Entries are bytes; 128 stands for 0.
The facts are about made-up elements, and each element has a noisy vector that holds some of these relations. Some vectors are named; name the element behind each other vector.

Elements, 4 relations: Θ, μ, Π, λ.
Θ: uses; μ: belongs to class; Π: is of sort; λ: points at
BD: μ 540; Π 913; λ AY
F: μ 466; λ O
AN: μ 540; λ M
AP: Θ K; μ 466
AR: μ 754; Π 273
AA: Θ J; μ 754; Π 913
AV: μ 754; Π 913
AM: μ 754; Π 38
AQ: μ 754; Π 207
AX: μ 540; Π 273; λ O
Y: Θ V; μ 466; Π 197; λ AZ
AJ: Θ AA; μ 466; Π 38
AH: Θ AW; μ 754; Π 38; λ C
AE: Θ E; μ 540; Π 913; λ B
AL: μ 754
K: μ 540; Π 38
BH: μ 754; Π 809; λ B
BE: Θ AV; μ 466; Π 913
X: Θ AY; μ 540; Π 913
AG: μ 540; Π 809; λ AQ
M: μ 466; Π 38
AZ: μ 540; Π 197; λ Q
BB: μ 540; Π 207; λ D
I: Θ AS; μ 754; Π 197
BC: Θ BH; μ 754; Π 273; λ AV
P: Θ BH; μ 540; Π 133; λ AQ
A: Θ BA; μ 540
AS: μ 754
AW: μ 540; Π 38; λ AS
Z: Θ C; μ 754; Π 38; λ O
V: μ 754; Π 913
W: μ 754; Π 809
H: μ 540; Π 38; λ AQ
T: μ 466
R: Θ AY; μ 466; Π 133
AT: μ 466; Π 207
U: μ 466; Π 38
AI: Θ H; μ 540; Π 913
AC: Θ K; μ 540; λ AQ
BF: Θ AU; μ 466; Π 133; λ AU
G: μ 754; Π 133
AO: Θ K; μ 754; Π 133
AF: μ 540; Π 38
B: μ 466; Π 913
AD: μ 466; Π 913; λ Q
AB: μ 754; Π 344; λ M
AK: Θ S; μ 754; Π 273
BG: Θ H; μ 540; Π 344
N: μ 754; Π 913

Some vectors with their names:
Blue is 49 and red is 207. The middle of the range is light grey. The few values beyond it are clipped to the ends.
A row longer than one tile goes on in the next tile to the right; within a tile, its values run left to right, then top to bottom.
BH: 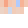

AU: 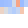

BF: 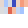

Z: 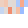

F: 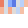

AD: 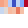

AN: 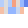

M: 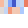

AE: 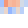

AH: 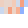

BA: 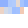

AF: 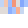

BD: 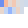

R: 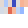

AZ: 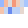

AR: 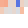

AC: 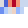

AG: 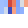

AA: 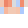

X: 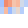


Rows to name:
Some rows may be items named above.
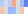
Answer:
AN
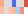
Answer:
AT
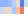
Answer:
Q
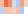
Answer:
AA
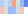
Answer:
AN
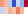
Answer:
AD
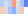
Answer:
AN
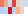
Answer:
AO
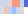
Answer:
A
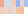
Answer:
AS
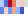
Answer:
P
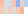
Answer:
AS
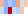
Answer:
AP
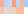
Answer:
AL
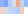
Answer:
J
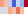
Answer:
AD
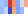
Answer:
AG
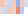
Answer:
AM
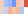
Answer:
U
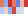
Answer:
AQ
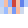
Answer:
K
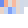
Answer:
BD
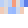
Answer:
AN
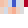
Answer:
B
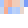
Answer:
BG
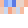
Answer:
T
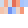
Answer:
AX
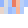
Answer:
AW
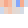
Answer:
I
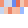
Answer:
AJ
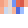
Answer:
Y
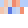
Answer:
BB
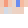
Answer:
W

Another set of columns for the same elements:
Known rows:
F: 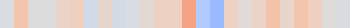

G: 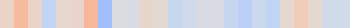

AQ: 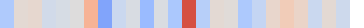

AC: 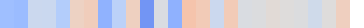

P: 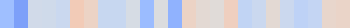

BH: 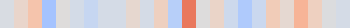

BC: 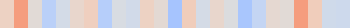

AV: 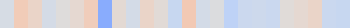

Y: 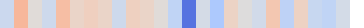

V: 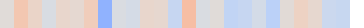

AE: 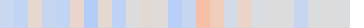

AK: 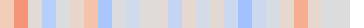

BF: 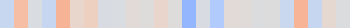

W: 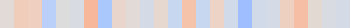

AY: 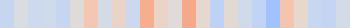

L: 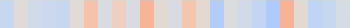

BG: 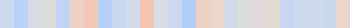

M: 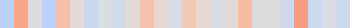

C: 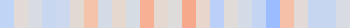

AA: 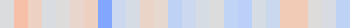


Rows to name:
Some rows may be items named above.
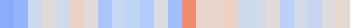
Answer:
H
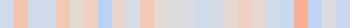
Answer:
U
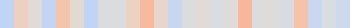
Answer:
B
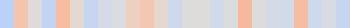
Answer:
B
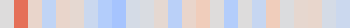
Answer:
AB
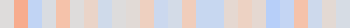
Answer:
AJ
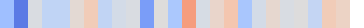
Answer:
AG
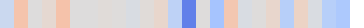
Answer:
AD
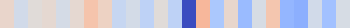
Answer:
AZ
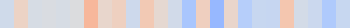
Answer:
Q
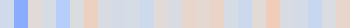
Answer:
BB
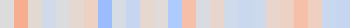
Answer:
AH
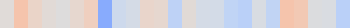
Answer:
AA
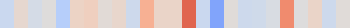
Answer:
O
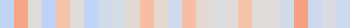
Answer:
M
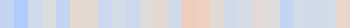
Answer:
AW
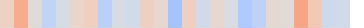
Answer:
BC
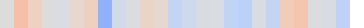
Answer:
AA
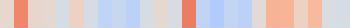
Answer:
Z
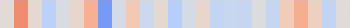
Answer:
AO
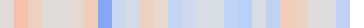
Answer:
AA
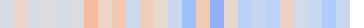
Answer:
Q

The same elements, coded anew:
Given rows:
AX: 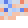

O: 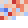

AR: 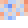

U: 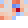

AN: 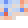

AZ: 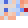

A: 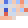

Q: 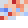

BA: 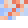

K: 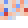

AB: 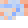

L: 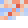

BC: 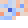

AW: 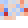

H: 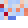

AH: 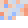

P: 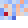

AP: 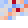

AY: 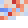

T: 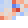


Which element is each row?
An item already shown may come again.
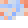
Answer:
AB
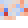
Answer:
AW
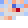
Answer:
BF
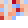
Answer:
M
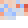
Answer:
AA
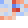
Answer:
F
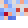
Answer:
AC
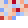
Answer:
B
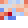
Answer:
AQ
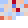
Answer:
BE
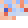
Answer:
BG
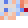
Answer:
AZ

